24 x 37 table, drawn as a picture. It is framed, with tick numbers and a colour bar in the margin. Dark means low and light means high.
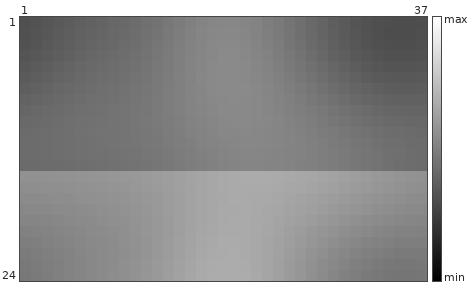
Average level on the scale: 50%. Ninth with the highest average: bottom middle. Seam: horizontal, 60% of the way down, the bottom part higher.
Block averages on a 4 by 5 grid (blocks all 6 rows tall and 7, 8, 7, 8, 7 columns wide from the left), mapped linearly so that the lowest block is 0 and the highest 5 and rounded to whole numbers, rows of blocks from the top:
12320 / 12321 / 33443 / 34543
